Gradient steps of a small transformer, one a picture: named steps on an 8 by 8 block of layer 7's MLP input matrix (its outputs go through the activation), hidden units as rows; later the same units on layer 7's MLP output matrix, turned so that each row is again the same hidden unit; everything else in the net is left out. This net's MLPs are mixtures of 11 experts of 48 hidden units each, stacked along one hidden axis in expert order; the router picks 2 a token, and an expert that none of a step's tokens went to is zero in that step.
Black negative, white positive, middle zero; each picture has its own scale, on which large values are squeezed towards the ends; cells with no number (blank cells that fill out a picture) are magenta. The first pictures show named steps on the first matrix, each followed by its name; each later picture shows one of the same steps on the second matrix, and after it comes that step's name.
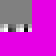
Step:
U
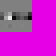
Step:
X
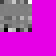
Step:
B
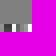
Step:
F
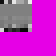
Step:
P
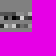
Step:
X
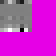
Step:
B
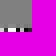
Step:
U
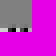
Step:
U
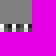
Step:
F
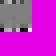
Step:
P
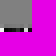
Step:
U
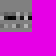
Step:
X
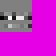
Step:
X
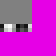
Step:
F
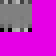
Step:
P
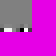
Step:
U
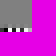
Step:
U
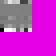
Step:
B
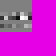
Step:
X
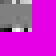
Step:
P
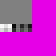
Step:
F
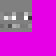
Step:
X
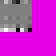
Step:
B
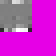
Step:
B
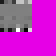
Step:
B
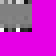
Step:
P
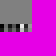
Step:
F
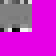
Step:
P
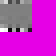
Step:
B
